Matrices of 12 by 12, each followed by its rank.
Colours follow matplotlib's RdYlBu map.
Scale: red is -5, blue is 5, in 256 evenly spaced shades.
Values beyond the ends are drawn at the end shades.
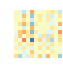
two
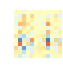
two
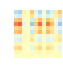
one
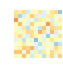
full rank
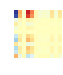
one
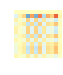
one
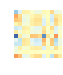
two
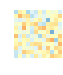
full rank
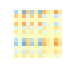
one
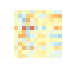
two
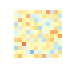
full rank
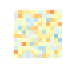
full rank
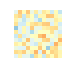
full rank
